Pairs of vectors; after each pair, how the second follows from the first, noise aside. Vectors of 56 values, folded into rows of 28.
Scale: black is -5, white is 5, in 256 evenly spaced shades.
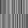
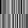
scaled up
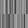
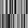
scaled up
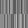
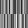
scaled up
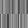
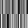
scaled up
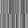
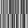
scaled up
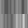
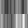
scaled up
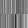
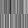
shuffled
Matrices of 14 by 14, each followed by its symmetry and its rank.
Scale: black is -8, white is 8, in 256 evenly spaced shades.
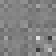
symmetric, rank three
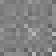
symmetric, rank three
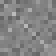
symmetric, full rank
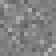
symmetric, full rank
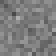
symmetric, full rank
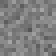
symmetric, full rank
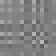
symmetric, rank two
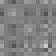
symmetric, rank two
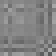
symmetric, rank two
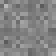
symmetric, rank three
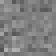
neither, rank three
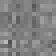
neither, rank three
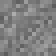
symmetric, full rank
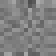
neither, rank three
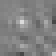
symmetric, rank two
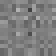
neither, rank three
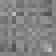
symmetric, rank three
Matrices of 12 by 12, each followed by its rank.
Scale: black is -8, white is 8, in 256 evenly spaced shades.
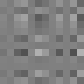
one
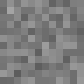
full rank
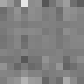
two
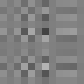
one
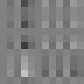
one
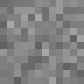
full rank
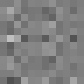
two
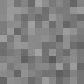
full rank
